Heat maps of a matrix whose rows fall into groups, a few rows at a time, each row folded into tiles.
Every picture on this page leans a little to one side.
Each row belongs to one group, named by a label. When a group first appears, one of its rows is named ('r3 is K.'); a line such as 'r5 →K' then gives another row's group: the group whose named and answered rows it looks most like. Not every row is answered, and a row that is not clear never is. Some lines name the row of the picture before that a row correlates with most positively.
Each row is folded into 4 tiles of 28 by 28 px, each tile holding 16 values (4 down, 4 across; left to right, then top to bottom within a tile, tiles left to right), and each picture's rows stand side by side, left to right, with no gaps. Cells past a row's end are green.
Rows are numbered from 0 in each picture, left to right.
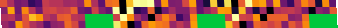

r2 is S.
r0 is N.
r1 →S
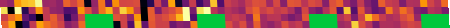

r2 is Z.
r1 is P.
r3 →N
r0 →S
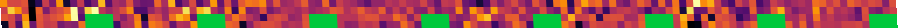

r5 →S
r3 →N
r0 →P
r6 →S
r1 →P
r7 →Z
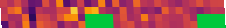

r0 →P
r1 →N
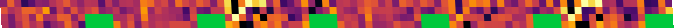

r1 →Z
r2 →S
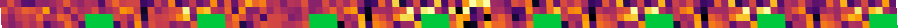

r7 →P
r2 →S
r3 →P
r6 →P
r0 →N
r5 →P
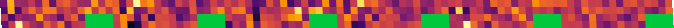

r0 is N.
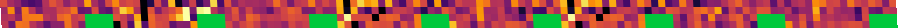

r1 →P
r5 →S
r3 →S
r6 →N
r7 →Z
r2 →N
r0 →N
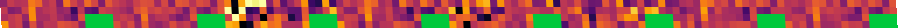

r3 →Z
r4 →S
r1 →Z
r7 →Z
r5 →P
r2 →S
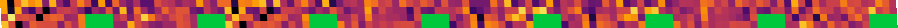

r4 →P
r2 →S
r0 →S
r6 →Z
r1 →N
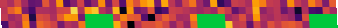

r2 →Z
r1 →S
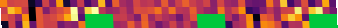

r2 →P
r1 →Z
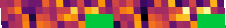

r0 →P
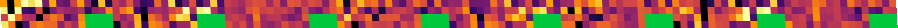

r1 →P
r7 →Z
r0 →S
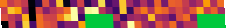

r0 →P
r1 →N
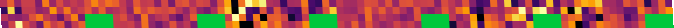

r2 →S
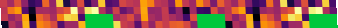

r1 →Z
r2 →P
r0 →P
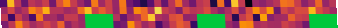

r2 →N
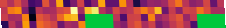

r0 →P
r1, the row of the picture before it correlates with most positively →2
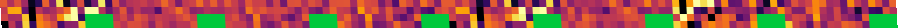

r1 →N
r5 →N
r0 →P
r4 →P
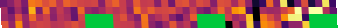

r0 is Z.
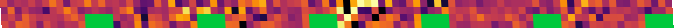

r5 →S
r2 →S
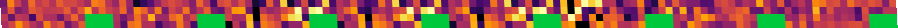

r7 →Z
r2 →P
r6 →N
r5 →S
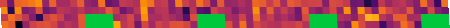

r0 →S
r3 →N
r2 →Z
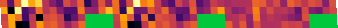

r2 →Z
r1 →S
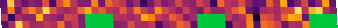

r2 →P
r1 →N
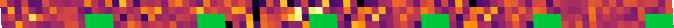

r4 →N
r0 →N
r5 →Z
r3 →N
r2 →P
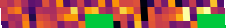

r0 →P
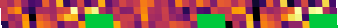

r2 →P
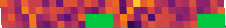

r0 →Z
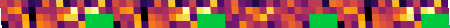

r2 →N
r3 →P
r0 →P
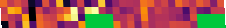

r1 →Z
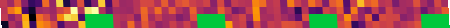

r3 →S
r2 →Z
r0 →P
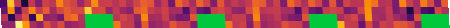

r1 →Z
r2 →Z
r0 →N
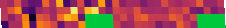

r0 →P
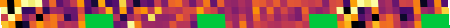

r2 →Z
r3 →S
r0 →S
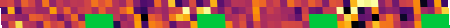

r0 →N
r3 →S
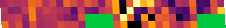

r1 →S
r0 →Z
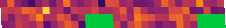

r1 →N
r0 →N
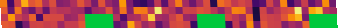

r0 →S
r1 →N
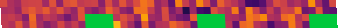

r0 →Z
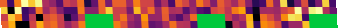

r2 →P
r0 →S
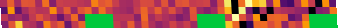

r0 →N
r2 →S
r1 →Z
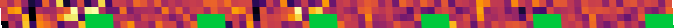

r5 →Z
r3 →Z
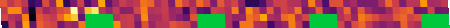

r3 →N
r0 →P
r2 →N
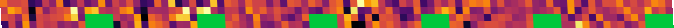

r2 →Z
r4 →S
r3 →S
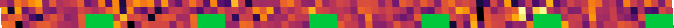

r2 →N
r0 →S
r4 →P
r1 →S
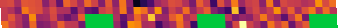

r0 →Z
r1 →N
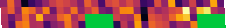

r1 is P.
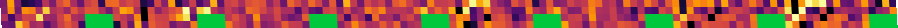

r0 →N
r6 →S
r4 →S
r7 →S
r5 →Z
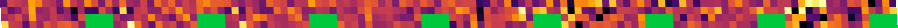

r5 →S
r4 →P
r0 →Z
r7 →S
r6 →N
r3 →Z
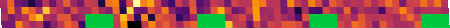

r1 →S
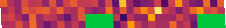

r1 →N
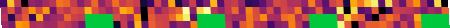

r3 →S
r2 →N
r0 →N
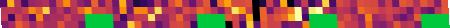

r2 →P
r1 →N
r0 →N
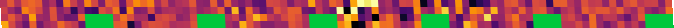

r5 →Z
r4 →N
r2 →N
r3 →S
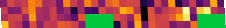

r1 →P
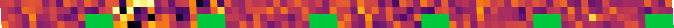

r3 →Z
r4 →Z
